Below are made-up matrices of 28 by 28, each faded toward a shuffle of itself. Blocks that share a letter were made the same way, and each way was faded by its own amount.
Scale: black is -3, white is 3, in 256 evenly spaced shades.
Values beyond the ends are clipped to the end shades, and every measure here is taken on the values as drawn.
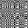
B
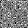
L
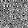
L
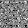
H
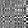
B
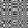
B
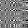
B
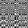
B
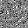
L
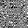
L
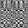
B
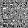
L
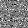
H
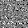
H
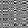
B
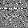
H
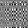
B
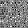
L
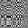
B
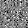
L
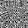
L
